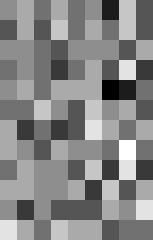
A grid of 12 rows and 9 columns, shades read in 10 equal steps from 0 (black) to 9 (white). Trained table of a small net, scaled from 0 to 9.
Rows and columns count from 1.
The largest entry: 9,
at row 8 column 8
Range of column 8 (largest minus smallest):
8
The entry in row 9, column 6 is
7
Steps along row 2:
up down up down up down up down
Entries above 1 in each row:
8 9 9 9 7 9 9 9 9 9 9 9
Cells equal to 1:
2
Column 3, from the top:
4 3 4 4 4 7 4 3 5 5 5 4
